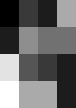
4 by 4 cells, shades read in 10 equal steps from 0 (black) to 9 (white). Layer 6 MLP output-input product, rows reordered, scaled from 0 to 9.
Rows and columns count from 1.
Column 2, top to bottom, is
2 5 3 6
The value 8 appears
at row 3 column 1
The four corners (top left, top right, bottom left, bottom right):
0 6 9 1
